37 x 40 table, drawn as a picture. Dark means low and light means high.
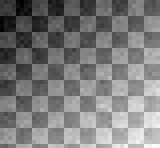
No single row or column stands out from its neighbours. The field is checkered. The ninth with the highest average is the bottom right. There is an overall slope up to the bottom right. The ninth with the lowest average is the top left. Neither half mirrors the other.
